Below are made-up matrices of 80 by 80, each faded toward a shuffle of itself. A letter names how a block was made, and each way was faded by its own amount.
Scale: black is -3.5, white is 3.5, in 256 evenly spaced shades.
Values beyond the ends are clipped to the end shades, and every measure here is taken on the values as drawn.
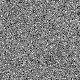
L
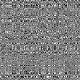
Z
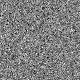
L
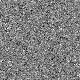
L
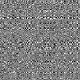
Z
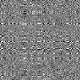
Z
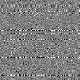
Z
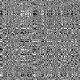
Z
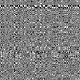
Z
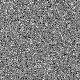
L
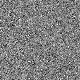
L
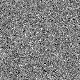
L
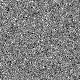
L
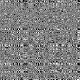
Z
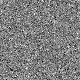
L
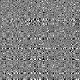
Z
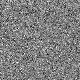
L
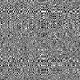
Z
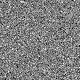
L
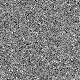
L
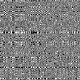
Z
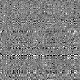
Z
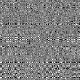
Z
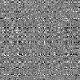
Z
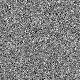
L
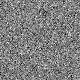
L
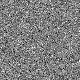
L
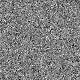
L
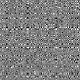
Z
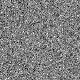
L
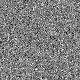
L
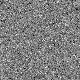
L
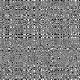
Z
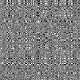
Z
